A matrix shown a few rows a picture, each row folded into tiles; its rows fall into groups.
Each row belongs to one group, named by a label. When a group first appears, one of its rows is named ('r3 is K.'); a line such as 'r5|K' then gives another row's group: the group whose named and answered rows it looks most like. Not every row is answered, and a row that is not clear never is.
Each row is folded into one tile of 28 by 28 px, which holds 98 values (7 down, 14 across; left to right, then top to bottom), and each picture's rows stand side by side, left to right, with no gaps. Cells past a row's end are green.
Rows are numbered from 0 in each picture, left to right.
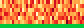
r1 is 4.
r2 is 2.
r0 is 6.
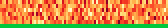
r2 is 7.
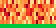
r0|6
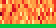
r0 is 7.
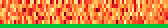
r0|4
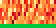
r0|6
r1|4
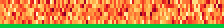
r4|6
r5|7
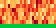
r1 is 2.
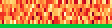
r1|2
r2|4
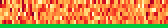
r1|7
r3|4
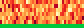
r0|2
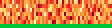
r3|6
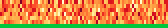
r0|7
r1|7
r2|4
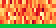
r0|4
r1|6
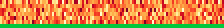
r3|2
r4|6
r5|6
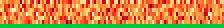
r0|7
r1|4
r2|2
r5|2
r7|6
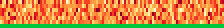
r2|7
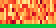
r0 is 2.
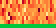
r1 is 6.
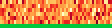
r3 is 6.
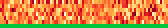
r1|4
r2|4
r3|2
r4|2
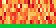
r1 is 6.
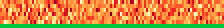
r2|6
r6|7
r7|2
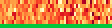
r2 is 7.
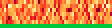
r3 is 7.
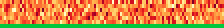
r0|7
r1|6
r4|4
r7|7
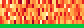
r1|6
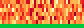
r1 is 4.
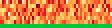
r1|2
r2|7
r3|7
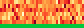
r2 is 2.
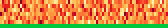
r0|7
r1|2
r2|6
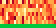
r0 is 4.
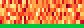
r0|4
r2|2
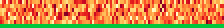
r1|6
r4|2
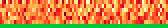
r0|4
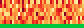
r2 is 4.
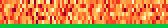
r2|6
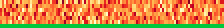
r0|6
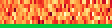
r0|6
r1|2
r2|2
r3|4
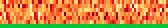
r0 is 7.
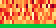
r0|6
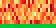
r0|2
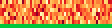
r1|6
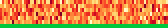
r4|7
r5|2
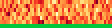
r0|6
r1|2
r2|2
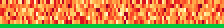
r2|2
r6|2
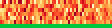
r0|4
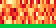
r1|4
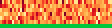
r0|6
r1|2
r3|6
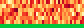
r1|4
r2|2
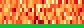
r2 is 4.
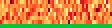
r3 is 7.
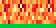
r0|7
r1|7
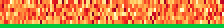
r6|7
